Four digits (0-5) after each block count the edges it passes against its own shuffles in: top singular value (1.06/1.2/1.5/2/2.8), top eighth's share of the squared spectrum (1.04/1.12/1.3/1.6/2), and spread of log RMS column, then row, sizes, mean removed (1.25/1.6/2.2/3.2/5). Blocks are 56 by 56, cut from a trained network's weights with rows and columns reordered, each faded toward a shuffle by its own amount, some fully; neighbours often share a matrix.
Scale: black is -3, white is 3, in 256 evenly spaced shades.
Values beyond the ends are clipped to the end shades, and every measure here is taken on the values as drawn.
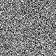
2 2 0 0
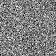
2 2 0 0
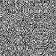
3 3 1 1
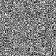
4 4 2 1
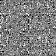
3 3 2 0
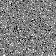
0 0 0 0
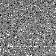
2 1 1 0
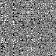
3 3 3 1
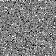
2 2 0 1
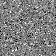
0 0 0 0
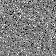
1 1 0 0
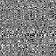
3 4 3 3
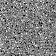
0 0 0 0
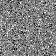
1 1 0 0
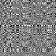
4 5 3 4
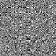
3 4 2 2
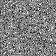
2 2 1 0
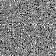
2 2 0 1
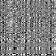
4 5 2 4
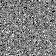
1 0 0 0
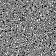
1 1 0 0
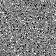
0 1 0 0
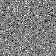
2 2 0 0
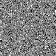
2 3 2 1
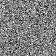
0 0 0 0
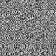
4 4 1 1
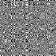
4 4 2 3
